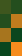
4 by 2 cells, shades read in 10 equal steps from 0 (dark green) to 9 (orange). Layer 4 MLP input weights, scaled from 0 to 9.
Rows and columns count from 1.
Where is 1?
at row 1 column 2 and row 2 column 1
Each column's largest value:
6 9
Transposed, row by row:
2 1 6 0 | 1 7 0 9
